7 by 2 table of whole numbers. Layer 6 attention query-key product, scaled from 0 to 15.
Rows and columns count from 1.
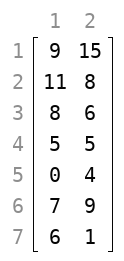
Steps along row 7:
down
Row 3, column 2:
6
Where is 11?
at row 2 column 1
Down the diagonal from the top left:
9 8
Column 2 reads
15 8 6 5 4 9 1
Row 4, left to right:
5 5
